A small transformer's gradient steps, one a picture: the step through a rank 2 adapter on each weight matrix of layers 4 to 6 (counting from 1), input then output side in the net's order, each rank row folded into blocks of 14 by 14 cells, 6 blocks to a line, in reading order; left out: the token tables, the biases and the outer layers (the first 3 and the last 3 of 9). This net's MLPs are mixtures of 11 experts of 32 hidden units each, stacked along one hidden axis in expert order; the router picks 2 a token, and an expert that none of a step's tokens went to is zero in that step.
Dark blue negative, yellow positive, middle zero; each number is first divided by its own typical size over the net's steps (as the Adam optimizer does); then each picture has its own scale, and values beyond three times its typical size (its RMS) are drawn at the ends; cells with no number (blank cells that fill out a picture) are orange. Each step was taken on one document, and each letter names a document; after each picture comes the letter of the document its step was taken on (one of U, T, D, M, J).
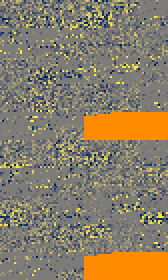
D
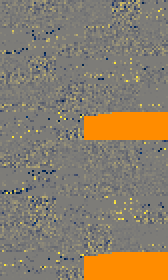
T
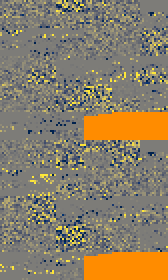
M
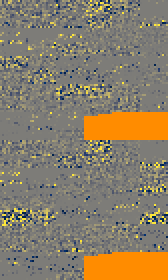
D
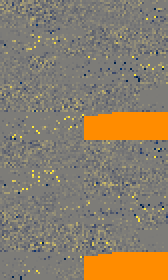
T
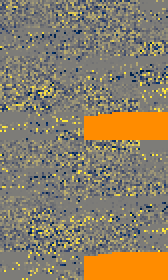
M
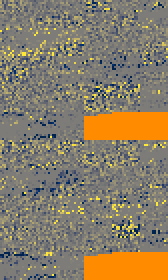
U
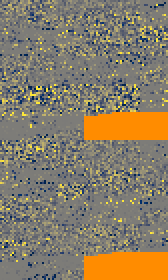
U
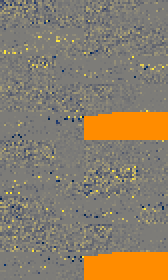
T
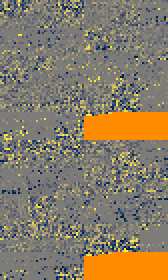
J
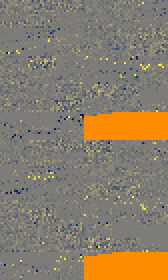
T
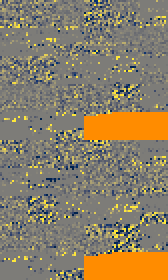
D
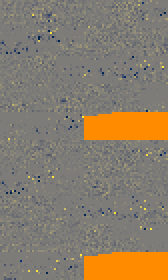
T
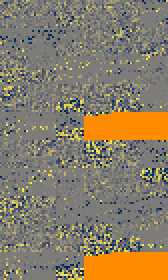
J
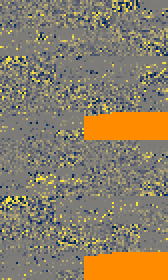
M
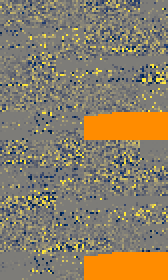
M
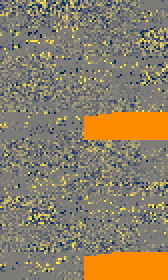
M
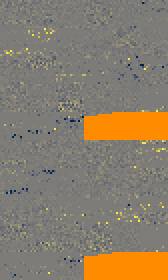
T
